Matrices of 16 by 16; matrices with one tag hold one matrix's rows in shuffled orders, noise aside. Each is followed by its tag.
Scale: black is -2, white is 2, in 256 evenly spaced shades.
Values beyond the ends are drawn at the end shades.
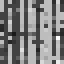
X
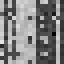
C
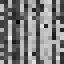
X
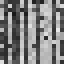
X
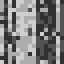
C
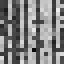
X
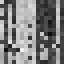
C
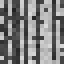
X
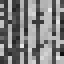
X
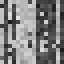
C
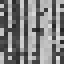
X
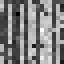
X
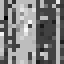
C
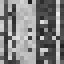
C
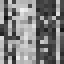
C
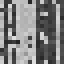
C
